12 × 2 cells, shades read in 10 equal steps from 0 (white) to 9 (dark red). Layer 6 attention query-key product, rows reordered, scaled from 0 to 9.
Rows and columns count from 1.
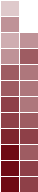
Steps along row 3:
up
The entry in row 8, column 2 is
6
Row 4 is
4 6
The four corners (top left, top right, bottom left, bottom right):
2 0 9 7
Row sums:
2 4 7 10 11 11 12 13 15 15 16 16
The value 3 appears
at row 3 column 1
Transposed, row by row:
2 4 3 4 6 6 7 7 8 9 9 9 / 0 0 4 6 5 5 5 6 7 6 7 7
